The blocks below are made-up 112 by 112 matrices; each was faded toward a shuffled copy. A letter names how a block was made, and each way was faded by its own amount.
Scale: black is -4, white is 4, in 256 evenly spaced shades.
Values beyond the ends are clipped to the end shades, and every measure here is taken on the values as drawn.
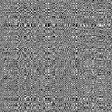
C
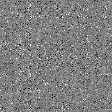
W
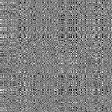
C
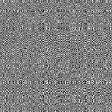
C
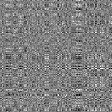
C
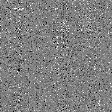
W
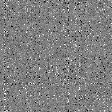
W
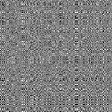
C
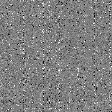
W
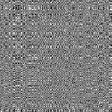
C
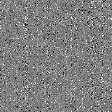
W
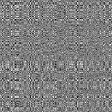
C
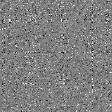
W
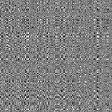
C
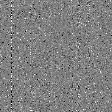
W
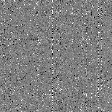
W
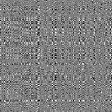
C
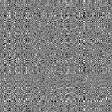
C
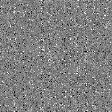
W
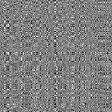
C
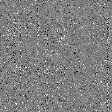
W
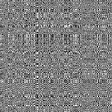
C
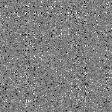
W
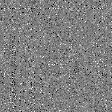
W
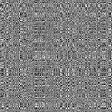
C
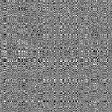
C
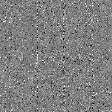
W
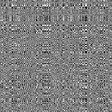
C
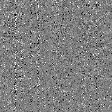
W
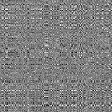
C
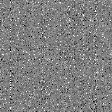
W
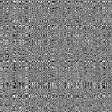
C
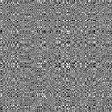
C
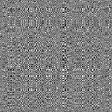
C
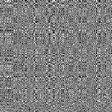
C
